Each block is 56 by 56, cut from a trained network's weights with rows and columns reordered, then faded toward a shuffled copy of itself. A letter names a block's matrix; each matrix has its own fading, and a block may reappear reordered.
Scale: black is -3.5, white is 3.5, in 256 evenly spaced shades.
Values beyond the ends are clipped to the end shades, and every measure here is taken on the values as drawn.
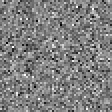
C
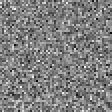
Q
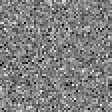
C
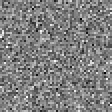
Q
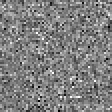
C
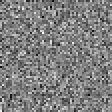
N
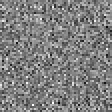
N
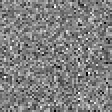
N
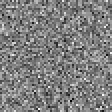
Q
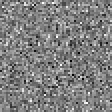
C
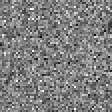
C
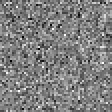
C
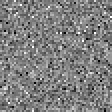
C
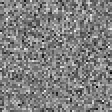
Q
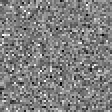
C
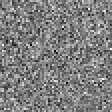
Q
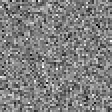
Q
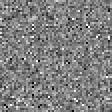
C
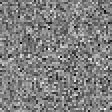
N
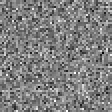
Q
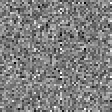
N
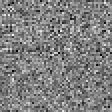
N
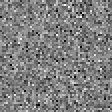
C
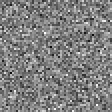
Q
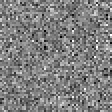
N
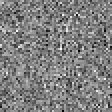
N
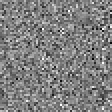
N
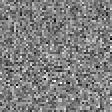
N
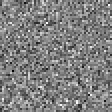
Q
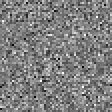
C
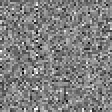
N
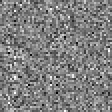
N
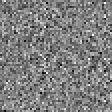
N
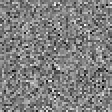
N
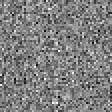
N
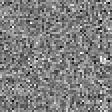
N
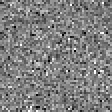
C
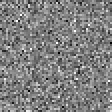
C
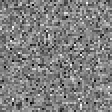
C
